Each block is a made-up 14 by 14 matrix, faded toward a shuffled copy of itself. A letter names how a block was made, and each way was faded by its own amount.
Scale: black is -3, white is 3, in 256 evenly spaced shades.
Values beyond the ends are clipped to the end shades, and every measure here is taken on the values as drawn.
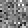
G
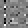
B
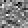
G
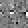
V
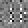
B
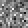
G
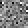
G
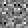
V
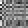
B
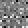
V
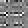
B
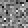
G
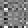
B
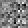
V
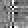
B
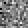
G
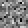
G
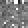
V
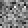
G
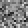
G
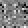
V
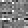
V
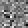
V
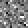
G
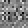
V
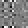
B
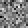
G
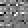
V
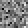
G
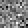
G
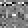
V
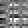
B
